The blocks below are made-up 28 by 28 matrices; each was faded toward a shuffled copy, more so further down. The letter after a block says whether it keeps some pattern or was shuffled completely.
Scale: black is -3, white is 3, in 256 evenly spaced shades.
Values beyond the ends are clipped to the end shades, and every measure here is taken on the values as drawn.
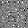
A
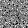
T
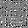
A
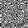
A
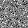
T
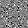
A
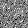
T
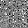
A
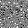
A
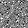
T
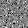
T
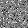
T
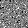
T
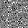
A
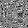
A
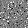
T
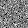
T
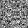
A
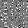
A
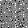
A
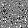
A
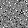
T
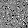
T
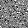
T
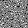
T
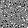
T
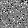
T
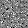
T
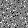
T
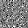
A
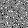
T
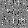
A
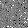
T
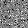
T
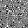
A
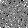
T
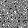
T
